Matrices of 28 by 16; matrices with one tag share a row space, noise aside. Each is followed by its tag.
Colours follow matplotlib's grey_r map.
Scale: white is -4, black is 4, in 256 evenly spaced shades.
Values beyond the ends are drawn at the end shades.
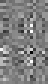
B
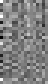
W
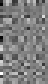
W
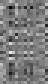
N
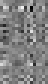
B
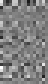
W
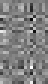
B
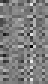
B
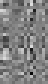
B
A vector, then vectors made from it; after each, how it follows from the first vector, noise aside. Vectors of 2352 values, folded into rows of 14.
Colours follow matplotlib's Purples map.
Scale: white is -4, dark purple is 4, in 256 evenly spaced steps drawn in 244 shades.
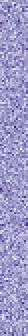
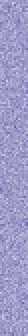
shrunk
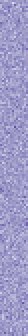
shrunk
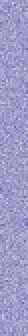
shrunk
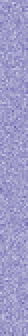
shrunk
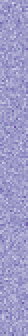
shrunk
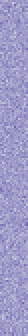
shrunk
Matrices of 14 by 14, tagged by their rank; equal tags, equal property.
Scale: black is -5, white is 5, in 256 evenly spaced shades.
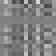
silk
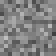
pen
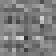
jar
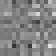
jar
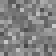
pen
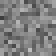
pen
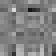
silk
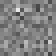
jar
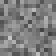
pen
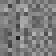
jar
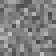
pen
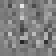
jar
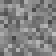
pen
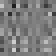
silk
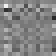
silk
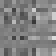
silk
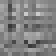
jar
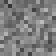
pen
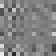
silk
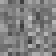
jar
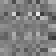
silk
